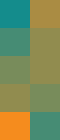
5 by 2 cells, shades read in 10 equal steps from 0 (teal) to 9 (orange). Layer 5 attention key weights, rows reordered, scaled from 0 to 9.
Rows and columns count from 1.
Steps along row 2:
up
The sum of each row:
6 7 9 9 11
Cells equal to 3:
0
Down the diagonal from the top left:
0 5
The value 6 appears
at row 1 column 2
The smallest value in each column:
0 2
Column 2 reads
6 5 5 4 2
